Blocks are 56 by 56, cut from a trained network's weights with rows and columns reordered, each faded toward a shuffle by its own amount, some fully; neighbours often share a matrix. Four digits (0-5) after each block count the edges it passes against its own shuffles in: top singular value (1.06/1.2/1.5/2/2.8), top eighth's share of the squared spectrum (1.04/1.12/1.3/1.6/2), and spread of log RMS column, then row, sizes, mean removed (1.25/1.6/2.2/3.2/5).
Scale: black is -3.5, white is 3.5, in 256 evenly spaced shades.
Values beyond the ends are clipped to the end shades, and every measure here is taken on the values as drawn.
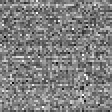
3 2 0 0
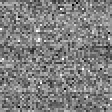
2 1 0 0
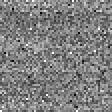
1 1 0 0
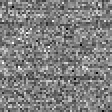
2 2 0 0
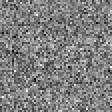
0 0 0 0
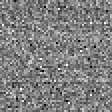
1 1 0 0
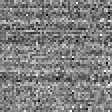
3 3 1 1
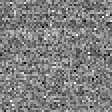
2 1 0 0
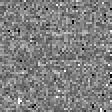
1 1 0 0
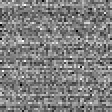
3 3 1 1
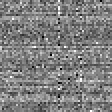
3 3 1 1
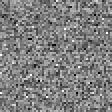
1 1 0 0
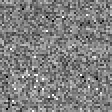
0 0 0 0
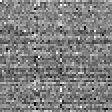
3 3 2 1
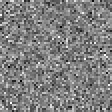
1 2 0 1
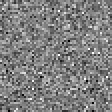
3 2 0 1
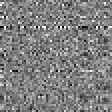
4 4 1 3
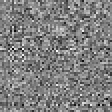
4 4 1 2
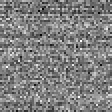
3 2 0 0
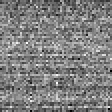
4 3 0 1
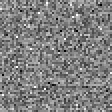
0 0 0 0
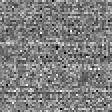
3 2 1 1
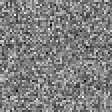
0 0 0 0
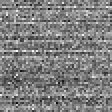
4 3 1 2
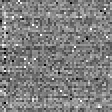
3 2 1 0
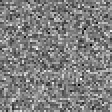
0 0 0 0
